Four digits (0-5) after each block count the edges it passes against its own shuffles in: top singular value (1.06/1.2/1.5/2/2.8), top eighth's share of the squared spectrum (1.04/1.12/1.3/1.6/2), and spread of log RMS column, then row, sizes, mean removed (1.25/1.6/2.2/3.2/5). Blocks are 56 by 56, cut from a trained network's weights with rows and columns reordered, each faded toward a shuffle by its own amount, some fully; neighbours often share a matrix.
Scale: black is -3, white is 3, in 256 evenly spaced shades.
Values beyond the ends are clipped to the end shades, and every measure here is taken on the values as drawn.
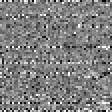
4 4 0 3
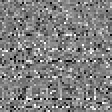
4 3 1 3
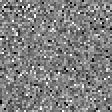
2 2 0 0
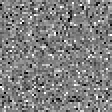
2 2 0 1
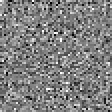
3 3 0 2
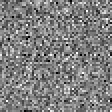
3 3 1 2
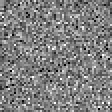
1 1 0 0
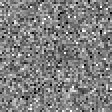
2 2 0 0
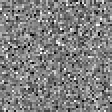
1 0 0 0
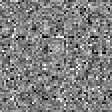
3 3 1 2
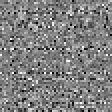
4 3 0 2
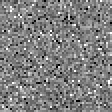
1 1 0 0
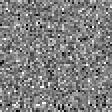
2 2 0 1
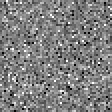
0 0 0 0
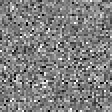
3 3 0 2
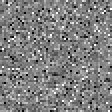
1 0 0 0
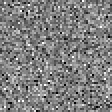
0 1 0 0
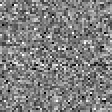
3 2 0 2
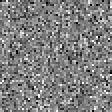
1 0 0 0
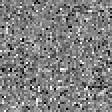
2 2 0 1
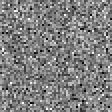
0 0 0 0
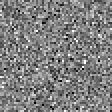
0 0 0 0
